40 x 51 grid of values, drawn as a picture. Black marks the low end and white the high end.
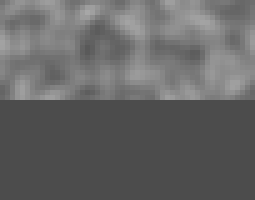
The table splits into 2 rows of 1 panel. Panel 1,1: middling, blotchy. Panel 2,1: low, flat.
